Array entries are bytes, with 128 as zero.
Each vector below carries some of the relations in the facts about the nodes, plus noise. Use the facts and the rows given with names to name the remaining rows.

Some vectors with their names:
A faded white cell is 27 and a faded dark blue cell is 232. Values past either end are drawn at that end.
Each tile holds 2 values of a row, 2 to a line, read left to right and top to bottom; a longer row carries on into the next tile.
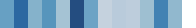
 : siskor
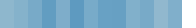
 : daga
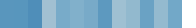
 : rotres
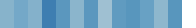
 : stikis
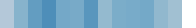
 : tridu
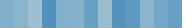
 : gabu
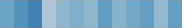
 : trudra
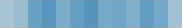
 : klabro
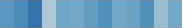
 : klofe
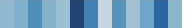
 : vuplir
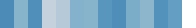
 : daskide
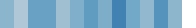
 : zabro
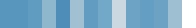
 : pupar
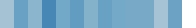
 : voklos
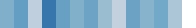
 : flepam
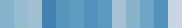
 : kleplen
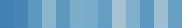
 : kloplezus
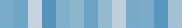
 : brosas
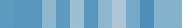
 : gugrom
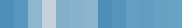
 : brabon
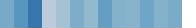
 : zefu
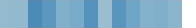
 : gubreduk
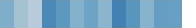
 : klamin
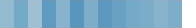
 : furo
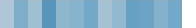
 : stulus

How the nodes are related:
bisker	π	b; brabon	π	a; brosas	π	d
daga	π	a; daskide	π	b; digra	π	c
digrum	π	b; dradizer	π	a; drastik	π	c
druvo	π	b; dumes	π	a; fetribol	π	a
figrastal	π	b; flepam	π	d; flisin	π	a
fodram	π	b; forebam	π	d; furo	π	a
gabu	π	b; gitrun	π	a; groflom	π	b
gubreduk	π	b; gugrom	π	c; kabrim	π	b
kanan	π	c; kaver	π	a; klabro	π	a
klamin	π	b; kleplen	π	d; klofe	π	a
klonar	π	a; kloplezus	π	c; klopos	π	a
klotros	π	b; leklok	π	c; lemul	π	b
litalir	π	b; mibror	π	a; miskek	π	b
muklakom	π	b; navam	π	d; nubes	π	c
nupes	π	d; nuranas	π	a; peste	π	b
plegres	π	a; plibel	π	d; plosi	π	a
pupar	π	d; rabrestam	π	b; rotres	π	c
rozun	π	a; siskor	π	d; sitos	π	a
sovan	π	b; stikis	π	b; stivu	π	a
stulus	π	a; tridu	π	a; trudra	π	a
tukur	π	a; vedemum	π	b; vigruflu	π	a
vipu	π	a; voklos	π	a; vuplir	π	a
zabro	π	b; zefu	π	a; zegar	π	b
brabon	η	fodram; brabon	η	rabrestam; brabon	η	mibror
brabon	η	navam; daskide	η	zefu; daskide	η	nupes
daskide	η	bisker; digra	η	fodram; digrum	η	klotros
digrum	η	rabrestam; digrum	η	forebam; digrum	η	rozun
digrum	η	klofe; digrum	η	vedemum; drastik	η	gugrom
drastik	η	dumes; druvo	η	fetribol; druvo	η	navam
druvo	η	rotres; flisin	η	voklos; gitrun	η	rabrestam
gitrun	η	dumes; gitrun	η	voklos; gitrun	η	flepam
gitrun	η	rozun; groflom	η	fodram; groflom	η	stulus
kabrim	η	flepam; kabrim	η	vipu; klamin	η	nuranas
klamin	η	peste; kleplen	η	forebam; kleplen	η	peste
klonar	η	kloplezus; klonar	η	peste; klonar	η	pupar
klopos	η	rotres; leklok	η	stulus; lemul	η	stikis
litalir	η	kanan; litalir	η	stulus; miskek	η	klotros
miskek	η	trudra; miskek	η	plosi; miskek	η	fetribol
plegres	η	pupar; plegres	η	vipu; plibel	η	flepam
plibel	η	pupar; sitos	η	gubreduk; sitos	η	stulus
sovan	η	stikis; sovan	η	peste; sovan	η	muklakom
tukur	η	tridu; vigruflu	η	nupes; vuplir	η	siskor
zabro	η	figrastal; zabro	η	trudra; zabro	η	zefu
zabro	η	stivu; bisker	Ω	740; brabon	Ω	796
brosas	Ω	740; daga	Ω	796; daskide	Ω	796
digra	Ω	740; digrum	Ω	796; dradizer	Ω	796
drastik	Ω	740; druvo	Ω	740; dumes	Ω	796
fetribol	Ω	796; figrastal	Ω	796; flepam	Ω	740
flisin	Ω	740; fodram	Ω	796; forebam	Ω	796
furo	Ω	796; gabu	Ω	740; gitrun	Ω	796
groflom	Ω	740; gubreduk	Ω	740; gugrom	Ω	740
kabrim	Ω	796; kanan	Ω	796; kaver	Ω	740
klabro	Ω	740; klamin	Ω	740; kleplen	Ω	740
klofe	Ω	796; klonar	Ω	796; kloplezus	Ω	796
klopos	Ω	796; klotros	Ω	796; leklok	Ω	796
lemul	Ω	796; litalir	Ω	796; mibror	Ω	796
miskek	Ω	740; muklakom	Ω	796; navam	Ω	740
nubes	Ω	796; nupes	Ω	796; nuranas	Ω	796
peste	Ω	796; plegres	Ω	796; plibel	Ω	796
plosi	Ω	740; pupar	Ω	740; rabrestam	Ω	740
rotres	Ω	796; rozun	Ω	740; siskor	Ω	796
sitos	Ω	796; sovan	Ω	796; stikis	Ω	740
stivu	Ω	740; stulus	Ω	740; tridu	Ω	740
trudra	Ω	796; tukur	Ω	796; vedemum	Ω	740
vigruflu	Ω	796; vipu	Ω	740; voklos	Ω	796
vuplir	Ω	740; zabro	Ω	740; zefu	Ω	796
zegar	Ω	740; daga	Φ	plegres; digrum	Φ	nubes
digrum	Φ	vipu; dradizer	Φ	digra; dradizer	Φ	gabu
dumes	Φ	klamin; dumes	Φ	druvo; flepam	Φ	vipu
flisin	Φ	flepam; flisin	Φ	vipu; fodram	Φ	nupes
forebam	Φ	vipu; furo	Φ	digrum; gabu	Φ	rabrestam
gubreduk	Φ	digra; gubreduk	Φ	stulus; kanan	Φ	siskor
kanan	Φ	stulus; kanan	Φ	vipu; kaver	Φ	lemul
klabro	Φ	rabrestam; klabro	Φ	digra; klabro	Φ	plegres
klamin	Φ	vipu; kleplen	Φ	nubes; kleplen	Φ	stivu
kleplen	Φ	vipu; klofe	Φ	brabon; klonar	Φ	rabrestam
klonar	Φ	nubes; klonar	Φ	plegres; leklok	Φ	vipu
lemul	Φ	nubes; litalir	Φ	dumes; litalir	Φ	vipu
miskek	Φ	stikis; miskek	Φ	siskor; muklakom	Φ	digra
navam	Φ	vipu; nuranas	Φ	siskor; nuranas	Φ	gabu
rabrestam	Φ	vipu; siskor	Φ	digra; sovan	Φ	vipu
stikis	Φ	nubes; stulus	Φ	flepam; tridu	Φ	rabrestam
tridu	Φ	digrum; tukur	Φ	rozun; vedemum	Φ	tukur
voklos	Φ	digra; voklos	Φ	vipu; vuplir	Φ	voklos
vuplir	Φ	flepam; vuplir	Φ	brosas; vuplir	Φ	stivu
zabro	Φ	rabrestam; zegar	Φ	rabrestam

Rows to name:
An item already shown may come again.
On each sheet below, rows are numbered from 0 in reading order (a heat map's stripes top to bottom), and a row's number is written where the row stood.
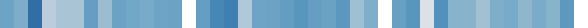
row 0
bisker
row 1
klofe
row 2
nubes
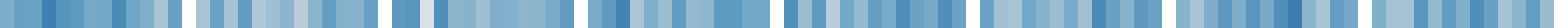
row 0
muklakom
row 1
stivu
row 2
nubes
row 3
plosi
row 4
groflom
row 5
druvo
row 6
litalir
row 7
leklok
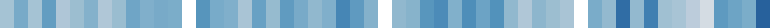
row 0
stivu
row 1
drastik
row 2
kanan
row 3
rozun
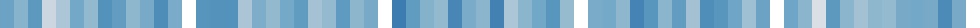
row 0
vigruflu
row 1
rotres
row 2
plibel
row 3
stikis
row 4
digra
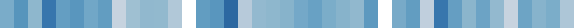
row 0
forebam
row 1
figrastal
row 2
flepam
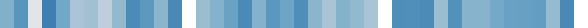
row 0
vipu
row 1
kanan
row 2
peste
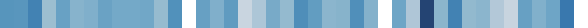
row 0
klotros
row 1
vigruflu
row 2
vedemum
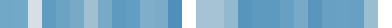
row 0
plegres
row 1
flisin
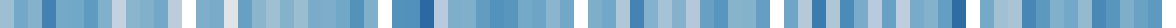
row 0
navam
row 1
digra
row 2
fodram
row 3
rabrestam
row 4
tukur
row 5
klamin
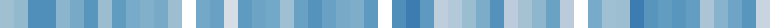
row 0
gubreduk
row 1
plegres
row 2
nupes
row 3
kleplen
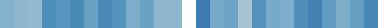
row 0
klonar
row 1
kabrim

